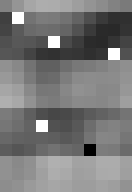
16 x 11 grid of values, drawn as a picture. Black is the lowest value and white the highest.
Five lone cells stand out: four far higher and one far lower than their neighbours. On average the colour sits 50% of the way up the scale. Stripes running across repeat 2 times from top to bottom.
